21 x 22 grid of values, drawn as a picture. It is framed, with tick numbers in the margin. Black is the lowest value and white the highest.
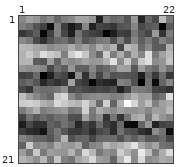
Stripes: horizontal, repeating 3 times. Seam: none. Odd rows or columns: none.
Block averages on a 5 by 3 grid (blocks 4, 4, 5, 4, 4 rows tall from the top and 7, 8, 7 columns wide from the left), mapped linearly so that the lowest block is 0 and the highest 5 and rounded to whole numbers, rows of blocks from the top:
101 | 555 | 212 | 112 | 445
